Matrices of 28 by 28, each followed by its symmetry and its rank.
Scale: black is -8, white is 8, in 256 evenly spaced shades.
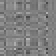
neither, rank two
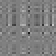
neither, rank two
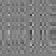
neither, rank two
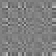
symmetric, rank two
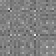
symmetric, rank three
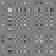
symmetric, rank two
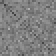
symmetric, full rank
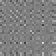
symmetric, rank three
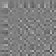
symmetric, rank three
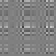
neither, rank one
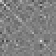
symmetric, rank five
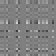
neither, rank one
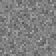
symmetric, full rank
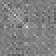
symmetric, rank five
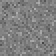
symmetric, full rank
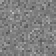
symmetric, full rank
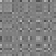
symmetric, rank two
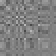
symmetric, rank three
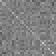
symmetric, rank five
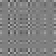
neither, rank one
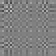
symmetric, rank two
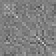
symmetric, rank five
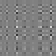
neither, rank one
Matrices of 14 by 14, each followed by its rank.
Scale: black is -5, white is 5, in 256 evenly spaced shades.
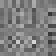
three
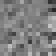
three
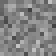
full rank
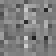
three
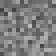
full rank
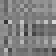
two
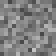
full rank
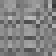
two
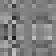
two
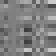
two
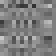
two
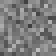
full rank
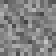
full rank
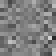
three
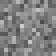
full rank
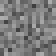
full rank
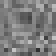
three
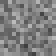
full rank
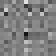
two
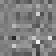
three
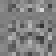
two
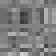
two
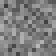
full rank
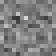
three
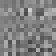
three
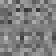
three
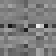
two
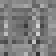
two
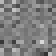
three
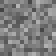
full rank
